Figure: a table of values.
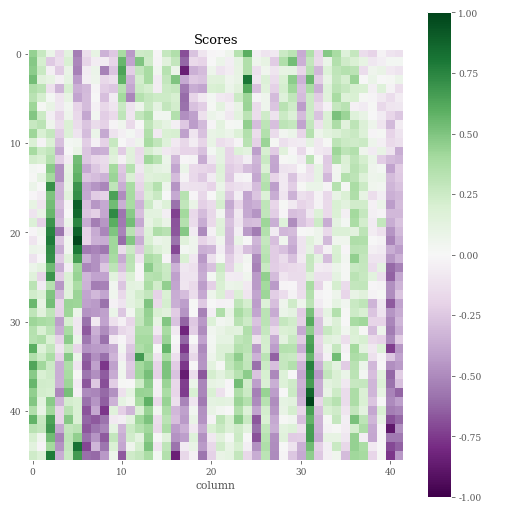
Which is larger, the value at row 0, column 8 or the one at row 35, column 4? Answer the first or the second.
the second
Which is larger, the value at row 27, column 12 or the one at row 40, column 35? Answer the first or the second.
the first
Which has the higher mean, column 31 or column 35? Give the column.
31
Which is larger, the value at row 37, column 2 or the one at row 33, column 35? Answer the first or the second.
the first
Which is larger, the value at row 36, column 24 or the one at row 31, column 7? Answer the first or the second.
the first
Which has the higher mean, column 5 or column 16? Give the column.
5
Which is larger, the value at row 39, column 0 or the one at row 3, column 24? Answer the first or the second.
the second
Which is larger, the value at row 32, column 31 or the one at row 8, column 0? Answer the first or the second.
the first
